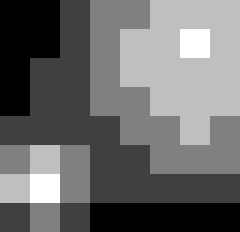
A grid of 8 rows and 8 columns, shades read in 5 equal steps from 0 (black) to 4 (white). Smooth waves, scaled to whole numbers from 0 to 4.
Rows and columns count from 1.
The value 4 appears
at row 2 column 7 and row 7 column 2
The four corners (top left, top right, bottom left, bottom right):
0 3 1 0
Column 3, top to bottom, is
1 1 1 1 1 2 2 1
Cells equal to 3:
16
